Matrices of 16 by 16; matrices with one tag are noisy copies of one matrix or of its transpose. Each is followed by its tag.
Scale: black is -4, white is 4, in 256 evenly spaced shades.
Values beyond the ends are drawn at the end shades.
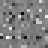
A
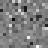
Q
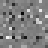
A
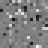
Q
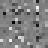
A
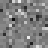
Q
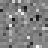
Q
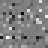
A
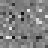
A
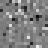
Q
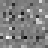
A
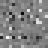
A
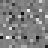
A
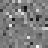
Q
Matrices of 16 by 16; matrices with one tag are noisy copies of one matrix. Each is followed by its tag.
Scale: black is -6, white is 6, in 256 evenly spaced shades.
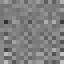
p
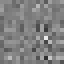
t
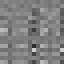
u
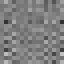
p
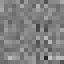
t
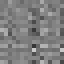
u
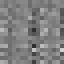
u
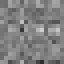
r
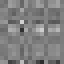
r
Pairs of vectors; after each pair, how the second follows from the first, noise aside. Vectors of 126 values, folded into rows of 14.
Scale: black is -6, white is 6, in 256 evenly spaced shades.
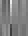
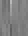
shrunk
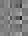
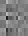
reversed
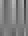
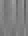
shrunk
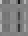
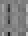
reversed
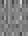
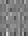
reversed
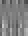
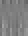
shrunk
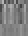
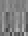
reversed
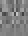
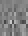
reversed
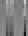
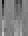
reversed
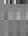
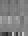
reversed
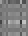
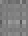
shrunk
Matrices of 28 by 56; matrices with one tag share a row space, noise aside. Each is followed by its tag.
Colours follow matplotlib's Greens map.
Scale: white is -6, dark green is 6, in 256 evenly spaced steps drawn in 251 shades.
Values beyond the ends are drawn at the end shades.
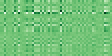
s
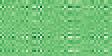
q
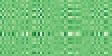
q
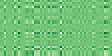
s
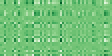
s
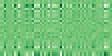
s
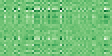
s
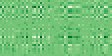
q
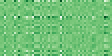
s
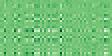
s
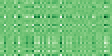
s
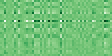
s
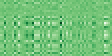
s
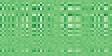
q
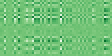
s
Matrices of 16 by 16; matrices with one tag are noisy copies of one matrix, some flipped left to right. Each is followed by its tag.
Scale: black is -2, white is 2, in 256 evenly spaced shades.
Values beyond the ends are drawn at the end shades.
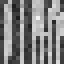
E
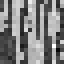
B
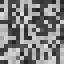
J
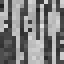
B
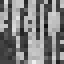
B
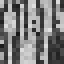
B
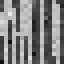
E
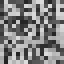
J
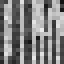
E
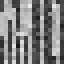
E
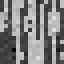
B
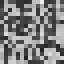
J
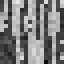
B
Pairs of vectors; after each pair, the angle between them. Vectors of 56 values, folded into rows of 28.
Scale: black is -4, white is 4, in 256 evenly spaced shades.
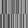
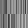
partly aligned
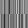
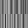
partly opposed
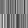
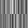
partly opposed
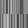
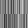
partly opposed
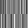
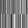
nearly parallel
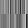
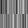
partly opposed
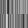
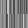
nearly opposite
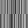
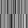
nearly parallel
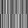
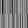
partly aligned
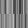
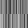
orthogonal
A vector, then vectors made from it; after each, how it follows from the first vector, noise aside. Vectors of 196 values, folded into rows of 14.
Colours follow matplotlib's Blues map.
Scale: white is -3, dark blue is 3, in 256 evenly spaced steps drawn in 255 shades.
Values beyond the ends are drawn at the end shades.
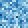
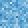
shrunk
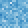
shrunk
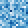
reversed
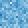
shrunk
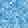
shrunk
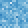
shrunk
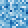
reversed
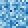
reversed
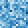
reversed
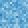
shrunk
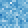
shrunk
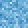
shrunk
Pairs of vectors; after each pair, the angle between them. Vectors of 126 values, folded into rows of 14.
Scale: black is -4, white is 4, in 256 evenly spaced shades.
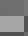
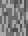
orthogonal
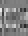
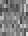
partly opposed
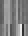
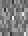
orthogonal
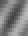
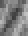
nearly parallel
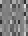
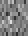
orthogonal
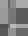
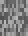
orthogonal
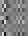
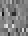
orthogonal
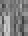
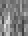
nearly parallel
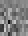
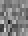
nearly parallel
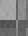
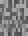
orthogonal
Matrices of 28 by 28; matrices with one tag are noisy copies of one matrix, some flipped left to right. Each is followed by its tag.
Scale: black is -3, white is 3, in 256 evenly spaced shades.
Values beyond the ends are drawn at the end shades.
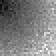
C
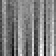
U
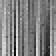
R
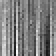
R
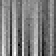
U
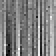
R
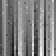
U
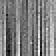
R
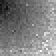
C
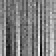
R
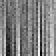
R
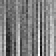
R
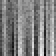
U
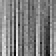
R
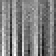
U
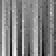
U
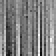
R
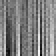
R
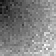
C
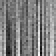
R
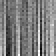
R
